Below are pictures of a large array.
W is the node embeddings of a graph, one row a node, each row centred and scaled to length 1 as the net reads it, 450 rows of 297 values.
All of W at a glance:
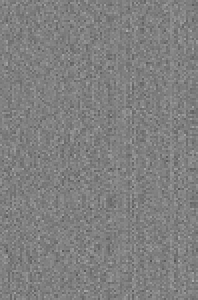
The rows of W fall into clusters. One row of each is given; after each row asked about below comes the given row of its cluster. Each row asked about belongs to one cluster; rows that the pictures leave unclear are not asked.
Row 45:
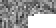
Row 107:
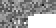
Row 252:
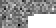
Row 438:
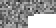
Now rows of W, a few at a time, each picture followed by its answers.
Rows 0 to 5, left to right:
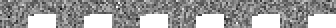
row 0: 45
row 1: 252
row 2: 107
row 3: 45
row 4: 438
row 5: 45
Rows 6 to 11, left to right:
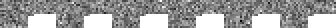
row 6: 438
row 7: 252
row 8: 252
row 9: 107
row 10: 45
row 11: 252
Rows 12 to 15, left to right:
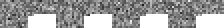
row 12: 252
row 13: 45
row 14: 107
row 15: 107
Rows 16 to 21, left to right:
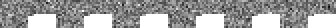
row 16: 252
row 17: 438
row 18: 107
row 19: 438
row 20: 107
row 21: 45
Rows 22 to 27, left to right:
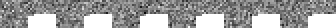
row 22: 107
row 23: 438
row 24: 252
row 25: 438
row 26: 45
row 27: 438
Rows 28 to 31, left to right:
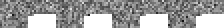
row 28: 252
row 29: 45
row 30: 438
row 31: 438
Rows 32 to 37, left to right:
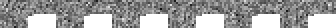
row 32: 438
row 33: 252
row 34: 45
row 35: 45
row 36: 252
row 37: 45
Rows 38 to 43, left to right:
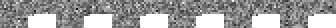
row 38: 107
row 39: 252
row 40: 107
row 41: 107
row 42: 45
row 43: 45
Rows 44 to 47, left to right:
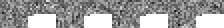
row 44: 252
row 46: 438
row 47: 45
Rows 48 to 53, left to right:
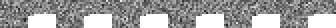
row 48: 107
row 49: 438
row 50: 45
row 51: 438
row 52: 438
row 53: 107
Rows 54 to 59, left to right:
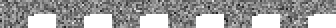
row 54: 45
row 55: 107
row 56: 438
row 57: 438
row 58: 438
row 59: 107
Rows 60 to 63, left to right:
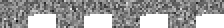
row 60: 45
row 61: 45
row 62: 107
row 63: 45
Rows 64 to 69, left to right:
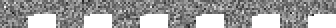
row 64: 107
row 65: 45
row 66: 107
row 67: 252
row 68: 438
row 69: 45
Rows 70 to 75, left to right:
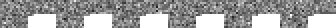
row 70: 252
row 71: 107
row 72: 107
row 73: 252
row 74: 107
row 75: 252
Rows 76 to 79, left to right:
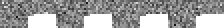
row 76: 107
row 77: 438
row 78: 438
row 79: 438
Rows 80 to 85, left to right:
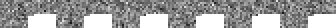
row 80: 107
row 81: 252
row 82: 45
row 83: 252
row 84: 45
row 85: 252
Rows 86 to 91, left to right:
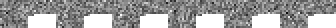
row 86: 438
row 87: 252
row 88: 252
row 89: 45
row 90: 107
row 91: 438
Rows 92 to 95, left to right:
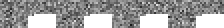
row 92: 45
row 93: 107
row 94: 252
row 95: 107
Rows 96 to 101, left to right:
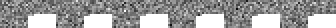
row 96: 107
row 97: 252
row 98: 107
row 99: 438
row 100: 438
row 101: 252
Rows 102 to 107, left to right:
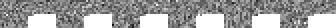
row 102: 438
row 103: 438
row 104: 252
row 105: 45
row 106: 45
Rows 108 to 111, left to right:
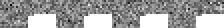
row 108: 107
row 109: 438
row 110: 438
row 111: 252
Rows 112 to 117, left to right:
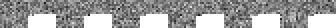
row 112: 45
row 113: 107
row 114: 107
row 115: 438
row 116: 107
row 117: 45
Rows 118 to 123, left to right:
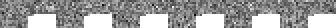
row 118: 252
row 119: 438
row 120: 438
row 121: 45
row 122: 107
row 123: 45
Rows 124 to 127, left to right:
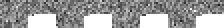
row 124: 45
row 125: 438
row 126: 45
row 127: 438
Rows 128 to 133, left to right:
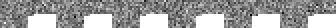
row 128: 252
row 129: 252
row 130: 45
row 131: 438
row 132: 45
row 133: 252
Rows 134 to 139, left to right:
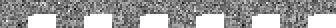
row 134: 252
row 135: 107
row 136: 252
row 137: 438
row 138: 252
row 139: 45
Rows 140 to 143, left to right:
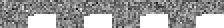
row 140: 438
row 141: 252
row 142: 45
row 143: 438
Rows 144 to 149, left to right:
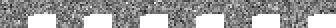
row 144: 107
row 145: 438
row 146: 252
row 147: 438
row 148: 252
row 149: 45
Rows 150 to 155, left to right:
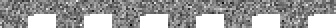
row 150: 438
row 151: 107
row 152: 252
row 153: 252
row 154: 438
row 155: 107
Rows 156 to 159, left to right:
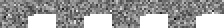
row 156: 252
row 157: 107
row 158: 438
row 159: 107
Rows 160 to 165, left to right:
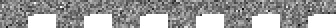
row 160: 252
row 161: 107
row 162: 438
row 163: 45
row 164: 107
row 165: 252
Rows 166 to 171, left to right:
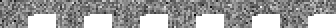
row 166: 438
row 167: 252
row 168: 252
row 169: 45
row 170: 252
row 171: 438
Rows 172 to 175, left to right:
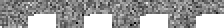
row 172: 438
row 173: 45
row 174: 252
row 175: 252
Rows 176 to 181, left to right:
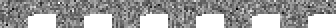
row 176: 438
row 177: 107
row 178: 45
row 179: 45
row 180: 438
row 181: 252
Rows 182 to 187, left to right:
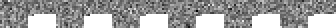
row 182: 45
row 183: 45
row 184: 438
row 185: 252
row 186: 107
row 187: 438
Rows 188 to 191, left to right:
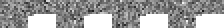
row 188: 252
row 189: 107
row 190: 45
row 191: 107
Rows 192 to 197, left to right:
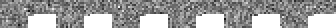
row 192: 252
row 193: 45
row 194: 252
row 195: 45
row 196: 45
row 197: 438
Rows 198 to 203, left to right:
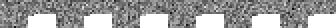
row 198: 45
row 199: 438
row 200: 45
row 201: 252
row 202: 438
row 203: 438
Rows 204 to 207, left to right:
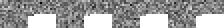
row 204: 438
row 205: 45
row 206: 107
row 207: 438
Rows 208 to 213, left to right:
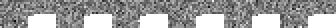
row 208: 438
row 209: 45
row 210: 45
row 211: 438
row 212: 45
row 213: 438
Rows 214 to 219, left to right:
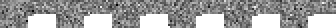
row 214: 252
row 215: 438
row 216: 107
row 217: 438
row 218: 438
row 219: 252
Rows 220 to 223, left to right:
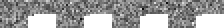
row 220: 45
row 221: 107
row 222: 252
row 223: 107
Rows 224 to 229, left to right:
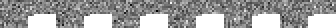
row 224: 438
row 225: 438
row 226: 107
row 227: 107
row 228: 45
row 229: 438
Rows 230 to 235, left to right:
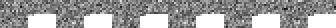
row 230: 107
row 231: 107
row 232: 252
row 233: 107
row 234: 107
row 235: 107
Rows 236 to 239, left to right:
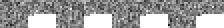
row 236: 45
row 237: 45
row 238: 45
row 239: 438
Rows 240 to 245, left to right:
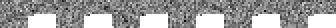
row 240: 107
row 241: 45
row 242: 438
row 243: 45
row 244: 45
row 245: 438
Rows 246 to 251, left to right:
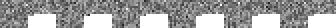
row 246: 107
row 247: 45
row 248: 45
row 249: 438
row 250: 45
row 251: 107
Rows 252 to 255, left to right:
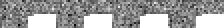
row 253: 252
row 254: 252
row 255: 438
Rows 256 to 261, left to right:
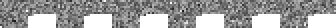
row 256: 438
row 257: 252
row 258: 45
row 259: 107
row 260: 107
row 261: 107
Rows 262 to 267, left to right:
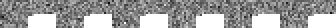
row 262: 438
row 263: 107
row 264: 438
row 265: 45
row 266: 45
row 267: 438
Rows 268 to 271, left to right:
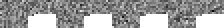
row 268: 45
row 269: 438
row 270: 438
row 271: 107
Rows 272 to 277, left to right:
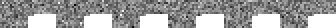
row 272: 107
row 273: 107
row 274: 252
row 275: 438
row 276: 45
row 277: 438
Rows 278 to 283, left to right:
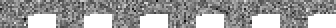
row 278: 107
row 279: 45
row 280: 252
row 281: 45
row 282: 252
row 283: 107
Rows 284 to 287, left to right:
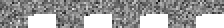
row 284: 107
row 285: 438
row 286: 45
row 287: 438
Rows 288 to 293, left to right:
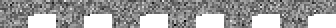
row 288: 107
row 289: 45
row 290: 438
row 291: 45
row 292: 252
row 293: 438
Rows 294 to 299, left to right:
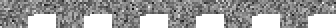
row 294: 438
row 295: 45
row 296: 252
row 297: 252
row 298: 438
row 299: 252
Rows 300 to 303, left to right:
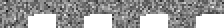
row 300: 45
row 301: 252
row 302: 45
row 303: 252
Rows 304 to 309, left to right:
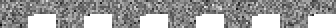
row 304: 252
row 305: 45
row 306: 252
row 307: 252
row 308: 438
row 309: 45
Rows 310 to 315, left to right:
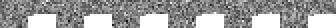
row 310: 252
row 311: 252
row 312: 438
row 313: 107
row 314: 107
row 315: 45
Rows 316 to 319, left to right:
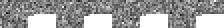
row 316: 438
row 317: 252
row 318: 107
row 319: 252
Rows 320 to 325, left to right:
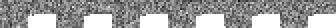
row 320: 45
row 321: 252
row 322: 45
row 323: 438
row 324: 438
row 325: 438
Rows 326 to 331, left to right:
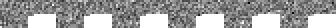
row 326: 438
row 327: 45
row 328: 107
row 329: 438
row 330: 107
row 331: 107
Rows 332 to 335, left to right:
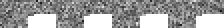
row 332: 438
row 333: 252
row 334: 107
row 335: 45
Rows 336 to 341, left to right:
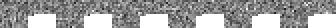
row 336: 45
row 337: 45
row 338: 252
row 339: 438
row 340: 438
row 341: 107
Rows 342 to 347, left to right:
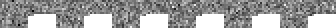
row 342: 252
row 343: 438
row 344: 45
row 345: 107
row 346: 107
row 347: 252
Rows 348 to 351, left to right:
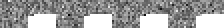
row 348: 45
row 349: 252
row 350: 45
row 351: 107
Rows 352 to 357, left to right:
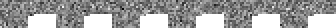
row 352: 438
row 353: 252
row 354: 45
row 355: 438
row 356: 45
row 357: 438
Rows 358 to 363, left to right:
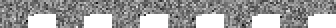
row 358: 45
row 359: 438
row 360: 45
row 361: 107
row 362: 252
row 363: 107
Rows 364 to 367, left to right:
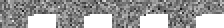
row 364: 252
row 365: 252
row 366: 45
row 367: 438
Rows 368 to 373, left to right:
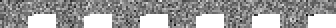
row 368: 438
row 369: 438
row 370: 252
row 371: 438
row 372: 45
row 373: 45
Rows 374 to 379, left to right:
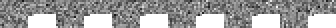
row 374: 438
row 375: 438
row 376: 438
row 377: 438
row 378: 252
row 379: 45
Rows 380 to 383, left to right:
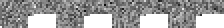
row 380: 438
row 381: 252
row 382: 45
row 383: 45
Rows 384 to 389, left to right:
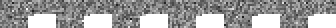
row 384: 107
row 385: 45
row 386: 107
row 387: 45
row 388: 438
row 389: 107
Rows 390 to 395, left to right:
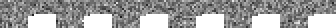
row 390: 45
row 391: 45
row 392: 45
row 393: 107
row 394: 45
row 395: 107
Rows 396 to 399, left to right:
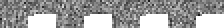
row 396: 45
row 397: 252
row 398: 438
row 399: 438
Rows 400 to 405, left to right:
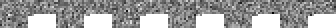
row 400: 252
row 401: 45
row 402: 107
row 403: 45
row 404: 438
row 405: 438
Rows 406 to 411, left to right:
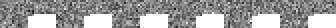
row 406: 252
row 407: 438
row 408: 107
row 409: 107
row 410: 45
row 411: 107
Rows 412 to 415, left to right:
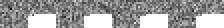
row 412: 45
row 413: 45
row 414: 438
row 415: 107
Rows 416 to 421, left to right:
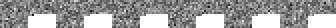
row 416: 45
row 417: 107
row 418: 107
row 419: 438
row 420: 107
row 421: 45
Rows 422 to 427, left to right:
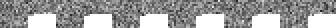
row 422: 107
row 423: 252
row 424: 438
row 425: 438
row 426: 107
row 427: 45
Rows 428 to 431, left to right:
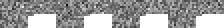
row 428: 438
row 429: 107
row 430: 107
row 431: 438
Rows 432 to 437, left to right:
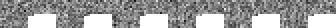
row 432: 107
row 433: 252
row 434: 438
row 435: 45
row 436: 45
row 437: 45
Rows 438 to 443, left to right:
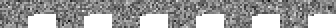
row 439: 438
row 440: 107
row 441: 45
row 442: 252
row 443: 45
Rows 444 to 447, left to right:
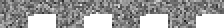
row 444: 252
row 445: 45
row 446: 252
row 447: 45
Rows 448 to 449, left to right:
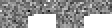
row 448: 252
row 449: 438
